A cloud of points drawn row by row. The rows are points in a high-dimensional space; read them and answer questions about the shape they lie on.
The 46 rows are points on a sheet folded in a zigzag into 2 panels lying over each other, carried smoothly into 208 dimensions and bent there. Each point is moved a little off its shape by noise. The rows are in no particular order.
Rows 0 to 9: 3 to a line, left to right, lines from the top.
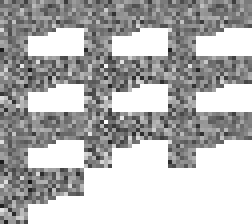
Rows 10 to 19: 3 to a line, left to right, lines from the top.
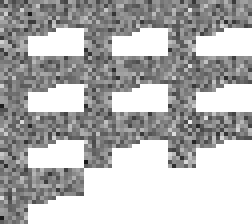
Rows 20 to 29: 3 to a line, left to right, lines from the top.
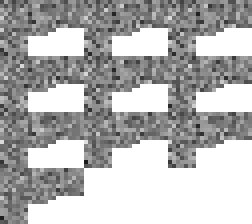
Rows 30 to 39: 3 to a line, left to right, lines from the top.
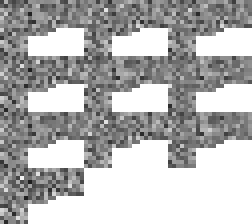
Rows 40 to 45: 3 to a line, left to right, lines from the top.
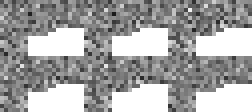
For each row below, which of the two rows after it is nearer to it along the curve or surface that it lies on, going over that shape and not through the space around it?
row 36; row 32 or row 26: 26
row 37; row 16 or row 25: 16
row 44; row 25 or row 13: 25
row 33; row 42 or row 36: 36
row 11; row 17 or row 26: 26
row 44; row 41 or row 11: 41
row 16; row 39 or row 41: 39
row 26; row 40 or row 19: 40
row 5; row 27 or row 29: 27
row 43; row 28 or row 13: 13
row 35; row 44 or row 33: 44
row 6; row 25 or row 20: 25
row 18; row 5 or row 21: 21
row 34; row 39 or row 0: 0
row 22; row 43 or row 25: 43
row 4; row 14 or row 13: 14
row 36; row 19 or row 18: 18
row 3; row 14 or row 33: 33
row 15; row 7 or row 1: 7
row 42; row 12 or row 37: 12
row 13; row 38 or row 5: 38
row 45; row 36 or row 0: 36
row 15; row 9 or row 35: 9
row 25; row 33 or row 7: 7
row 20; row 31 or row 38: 38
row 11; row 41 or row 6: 41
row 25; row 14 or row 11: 14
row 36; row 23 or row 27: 23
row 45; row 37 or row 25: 37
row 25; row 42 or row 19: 19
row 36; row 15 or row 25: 15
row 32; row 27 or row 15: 27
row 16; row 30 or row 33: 33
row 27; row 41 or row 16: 41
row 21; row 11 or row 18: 11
